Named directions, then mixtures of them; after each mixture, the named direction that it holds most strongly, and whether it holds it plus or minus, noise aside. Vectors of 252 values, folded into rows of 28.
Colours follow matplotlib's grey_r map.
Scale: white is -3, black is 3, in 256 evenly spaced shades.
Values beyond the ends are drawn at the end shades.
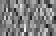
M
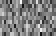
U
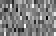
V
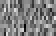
M, minus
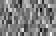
M, minus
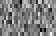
U, minus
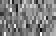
U, minus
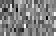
V, plus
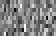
M, plus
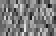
M, plus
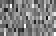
V, plus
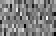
V, minus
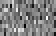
V, minus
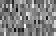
V, plus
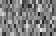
U, plus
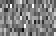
V, plus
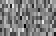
V, minus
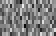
U, minus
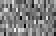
V, minus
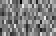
U, minus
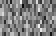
U, plus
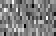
V, minus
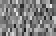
M, minus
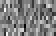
M, minus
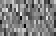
V, minus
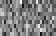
U, plus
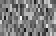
M, minus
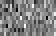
V, plus
